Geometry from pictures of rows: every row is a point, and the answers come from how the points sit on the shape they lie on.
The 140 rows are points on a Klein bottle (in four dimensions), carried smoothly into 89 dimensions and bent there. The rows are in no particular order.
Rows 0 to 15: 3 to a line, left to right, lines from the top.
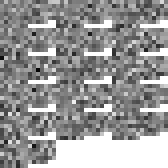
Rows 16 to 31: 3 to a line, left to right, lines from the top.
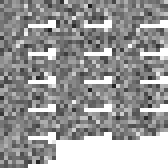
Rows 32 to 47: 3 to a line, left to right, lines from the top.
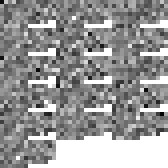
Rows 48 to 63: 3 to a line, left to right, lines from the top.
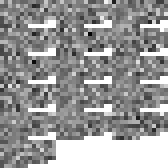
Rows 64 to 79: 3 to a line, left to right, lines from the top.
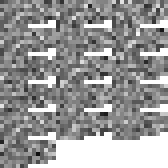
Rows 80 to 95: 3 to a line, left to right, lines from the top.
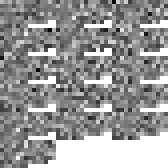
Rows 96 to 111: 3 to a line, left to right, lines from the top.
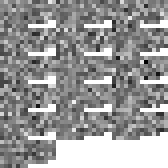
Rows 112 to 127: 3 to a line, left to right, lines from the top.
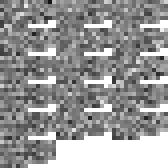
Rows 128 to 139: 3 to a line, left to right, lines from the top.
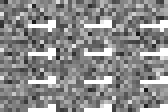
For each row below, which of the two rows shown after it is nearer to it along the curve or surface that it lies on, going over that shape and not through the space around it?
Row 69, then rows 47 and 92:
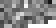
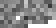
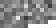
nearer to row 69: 47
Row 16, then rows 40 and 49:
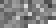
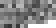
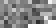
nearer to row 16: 49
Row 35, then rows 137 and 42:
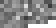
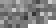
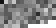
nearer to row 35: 42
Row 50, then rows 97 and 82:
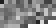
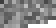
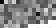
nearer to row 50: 82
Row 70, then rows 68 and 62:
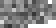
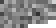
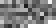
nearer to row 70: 62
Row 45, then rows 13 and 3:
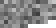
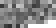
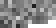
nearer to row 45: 13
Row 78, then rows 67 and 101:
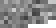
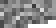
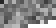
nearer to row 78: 101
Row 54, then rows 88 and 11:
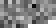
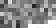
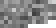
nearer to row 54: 88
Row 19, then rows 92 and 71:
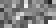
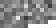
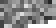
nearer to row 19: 71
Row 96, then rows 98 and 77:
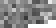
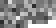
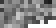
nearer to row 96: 77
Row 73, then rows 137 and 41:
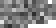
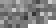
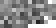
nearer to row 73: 41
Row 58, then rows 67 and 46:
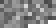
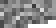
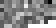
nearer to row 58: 67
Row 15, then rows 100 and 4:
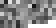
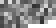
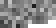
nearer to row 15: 100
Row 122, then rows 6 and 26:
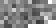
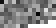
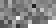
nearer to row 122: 6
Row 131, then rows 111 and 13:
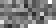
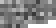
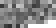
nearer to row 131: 13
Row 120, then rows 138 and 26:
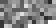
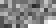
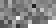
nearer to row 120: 26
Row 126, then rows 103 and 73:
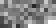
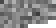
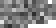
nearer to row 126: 73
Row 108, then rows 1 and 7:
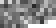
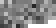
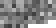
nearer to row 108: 1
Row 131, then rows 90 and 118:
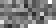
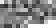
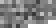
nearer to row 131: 90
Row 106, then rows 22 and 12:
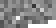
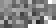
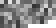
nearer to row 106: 12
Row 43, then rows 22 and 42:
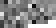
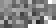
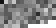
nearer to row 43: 42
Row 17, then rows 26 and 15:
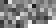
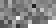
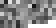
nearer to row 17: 15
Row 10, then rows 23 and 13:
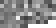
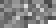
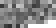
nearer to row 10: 23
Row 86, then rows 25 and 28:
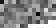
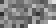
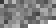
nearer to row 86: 25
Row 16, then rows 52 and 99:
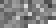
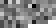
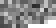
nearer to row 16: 52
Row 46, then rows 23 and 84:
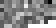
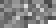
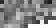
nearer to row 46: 84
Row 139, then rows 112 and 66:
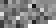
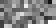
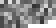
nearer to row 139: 112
